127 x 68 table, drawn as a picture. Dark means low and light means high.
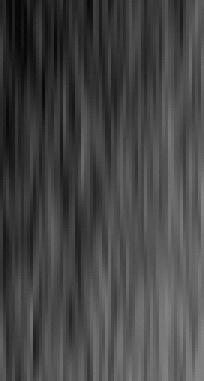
Ninth with the highest average: bottom right. Mirror symmetry: none. Grain: streaks running down. Slope: up to the bottom right. Average level on the scale: 30%.
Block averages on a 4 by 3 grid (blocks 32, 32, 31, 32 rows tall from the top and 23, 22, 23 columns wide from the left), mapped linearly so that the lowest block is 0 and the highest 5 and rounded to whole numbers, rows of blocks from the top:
0 1 2 | 1 2 3 | 2 3 4 | 3 4 5
